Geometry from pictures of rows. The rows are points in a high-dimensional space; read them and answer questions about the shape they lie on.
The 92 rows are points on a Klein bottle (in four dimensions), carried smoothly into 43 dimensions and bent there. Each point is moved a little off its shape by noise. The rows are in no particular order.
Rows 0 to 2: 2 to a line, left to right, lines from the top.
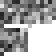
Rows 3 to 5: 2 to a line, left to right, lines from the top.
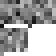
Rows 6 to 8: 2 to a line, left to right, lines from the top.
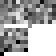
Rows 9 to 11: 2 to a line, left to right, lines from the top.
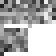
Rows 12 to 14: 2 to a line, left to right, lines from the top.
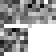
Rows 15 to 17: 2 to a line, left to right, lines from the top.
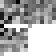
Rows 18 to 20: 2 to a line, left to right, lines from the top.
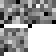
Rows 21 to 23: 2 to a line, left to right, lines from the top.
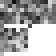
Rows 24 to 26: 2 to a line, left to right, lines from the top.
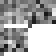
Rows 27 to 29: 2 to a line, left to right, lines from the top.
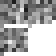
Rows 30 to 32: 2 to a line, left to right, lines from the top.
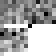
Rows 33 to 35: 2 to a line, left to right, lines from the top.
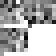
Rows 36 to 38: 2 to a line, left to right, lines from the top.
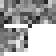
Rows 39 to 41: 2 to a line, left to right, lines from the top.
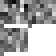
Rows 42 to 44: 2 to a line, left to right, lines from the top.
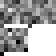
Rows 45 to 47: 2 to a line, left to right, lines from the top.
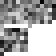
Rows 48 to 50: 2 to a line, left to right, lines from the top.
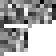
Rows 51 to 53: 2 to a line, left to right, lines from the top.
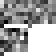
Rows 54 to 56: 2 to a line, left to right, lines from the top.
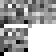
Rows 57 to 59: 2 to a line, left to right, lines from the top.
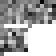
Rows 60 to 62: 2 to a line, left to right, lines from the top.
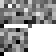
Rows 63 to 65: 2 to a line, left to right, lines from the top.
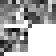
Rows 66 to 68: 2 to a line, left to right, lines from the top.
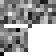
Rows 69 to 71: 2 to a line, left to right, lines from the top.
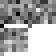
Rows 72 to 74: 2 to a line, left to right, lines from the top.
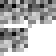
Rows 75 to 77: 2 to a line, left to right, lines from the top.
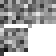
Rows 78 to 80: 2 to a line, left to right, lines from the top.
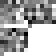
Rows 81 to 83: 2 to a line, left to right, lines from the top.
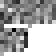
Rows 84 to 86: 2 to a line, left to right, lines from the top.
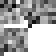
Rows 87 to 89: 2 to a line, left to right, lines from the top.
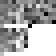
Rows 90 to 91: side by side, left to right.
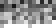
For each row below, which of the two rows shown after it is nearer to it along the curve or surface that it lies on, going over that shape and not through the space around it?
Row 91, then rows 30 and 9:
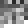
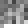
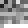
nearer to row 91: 30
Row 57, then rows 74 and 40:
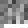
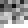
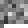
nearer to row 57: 74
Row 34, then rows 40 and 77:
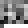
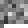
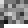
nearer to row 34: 77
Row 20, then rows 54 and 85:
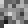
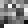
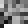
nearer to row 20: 85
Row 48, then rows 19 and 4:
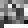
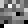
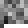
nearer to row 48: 19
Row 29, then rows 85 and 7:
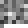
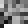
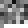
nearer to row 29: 85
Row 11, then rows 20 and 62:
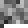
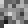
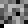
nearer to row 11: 20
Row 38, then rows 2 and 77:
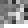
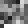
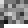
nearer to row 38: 2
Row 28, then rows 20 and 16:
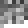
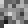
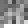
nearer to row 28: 16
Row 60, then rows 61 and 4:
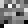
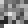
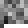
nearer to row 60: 61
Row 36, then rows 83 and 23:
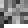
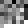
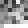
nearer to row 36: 83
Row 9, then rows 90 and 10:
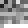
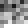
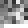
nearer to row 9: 10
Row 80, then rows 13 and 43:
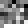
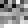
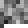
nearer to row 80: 43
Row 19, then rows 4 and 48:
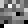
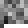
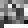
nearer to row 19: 48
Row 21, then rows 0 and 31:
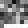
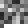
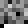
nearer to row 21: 0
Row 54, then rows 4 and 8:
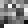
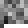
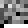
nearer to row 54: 8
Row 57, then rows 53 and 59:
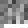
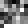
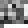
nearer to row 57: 53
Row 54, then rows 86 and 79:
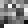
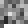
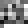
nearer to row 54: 79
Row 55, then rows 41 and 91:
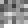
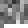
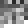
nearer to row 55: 91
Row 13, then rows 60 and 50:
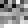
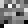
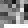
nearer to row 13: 50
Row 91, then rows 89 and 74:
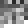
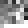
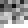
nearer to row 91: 74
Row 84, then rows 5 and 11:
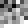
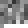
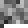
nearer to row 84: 5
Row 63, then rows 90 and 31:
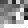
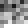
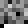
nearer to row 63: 90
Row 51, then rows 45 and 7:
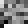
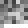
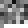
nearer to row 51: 7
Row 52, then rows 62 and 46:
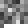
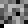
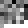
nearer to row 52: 46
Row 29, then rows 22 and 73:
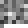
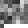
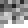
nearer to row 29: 73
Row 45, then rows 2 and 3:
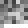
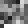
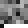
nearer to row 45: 2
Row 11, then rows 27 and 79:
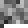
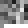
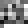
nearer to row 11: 27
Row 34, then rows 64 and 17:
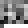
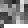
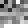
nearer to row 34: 17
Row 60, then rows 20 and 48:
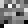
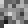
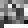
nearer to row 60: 48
